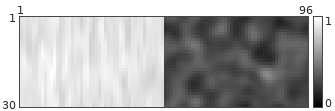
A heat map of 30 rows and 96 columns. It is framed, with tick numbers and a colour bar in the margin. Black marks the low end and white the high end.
The table splits into one row of 2 panels. Panel 1,1: very high, streaked downward, faint in contrast. Panel 1,2: low, blotchy.
